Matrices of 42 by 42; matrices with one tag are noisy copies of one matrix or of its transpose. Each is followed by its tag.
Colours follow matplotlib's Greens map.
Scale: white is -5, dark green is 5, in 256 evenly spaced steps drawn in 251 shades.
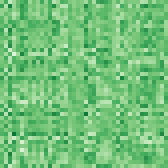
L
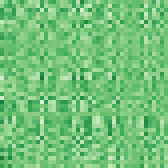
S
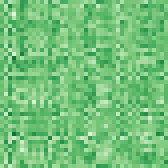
L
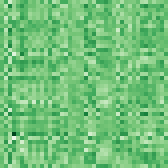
L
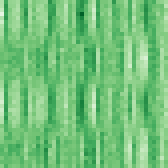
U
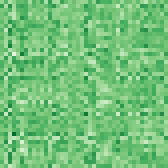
L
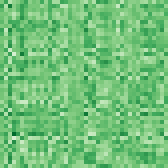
L
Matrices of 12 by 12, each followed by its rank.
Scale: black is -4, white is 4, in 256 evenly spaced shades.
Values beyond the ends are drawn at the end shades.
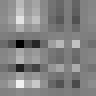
one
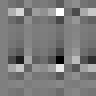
one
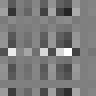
one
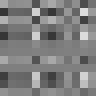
one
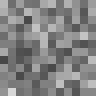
full rank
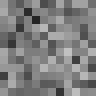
full rank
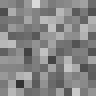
full rank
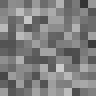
full rank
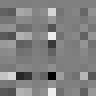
one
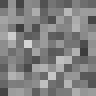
full rank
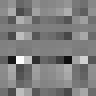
one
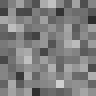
full rank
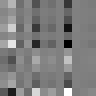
one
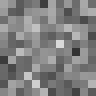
full rank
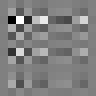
one
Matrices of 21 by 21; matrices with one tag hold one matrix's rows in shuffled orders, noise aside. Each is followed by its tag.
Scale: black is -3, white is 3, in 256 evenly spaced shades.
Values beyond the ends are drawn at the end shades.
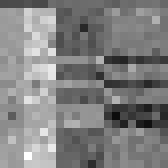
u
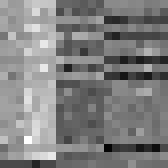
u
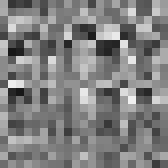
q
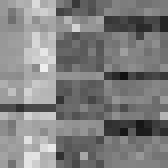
u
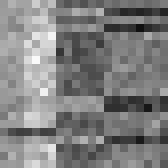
u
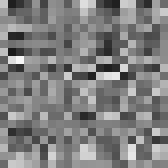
q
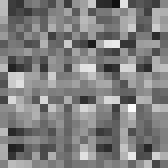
q
